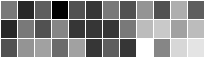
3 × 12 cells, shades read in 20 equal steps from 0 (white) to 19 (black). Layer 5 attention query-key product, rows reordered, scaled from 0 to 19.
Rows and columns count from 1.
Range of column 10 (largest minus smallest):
9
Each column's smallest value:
10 8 7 9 7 15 10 10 0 4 3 2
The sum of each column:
39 34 32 39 35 45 37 38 13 26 16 19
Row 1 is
10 16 12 19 13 15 10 13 8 13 6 12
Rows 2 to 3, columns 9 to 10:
5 4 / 0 9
